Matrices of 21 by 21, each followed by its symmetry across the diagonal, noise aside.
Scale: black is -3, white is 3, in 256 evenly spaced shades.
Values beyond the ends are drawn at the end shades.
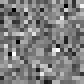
neither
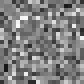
symmetric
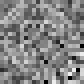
symmetric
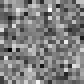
antisymmetric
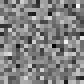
neither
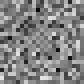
symmetric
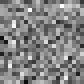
neither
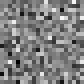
antisymmetric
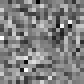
antisymmetric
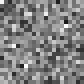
symmetric
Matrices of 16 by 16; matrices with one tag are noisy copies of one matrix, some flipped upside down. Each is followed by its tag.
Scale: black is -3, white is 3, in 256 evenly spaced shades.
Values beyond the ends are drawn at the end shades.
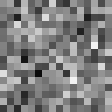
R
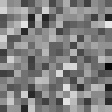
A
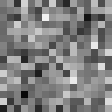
R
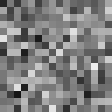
R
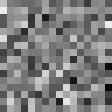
A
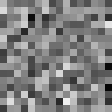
A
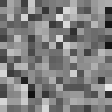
A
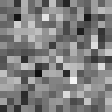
R
